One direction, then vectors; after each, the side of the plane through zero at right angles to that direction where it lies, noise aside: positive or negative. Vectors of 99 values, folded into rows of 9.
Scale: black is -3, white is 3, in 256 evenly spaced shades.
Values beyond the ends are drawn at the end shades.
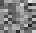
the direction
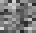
negative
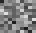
positive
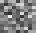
positive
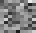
positive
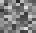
negative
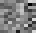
positive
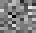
positive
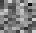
positive
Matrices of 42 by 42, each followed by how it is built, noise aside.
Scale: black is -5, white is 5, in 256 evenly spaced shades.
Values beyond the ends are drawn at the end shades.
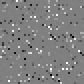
sparse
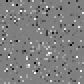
sparse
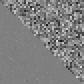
upper triangular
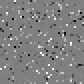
sparse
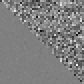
upper triangular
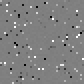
sparse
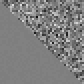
upper triangular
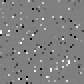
sparse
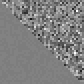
upper triangular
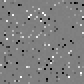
sparse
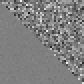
upper triangular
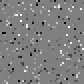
sparse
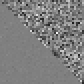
upper triangular
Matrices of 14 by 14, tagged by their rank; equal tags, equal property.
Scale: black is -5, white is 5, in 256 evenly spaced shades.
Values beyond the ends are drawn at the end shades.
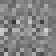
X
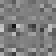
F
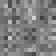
X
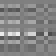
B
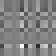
B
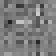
X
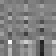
F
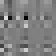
F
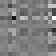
F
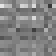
F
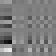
B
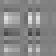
B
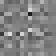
X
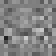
X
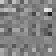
X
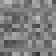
F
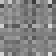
F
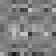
F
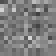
X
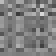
F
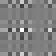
B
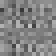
X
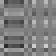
B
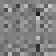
X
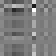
B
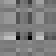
B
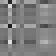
B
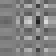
B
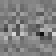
F
